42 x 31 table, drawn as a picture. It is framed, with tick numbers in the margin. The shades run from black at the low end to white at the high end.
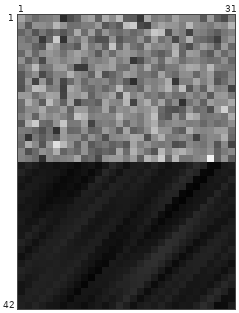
The table splits into 2 rows of 1 panel. Panel 1,1: middling, fine-grained, strong in contrast. Panel 2,1: very low, slanting up to the right, faint in contrast.
